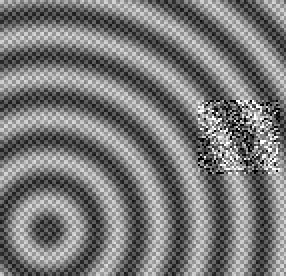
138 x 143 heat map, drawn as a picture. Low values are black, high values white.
Values change most from cell to cell in the middle right. Concentric rings centre on the bottom left. No overall slope runs across the table. In the middle right lies a patch that is rougher than the rest. Neither half mirrors the other.
